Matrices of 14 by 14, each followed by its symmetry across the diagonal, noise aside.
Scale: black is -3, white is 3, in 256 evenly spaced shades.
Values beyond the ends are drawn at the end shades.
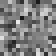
antisymmetric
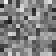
antisymmetric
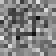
symmetric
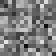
symmetric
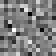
antisymmetric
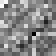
symmetric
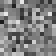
antisymmetric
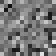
symmetric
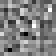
antisymmetric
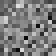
symmetric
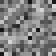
symmetric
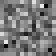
symmetric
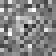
symmetric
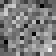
symmetric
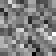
antisymmetric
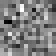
antisymmetric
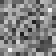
symmetric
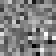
antisymmetric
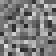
symmetric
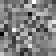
antisymmetric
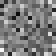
symmetric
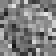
antisymmetric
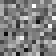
antisymmetric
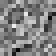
symmetric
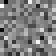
antisymmetric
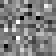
antisymmetric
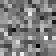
antisymmetric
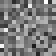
symmetric
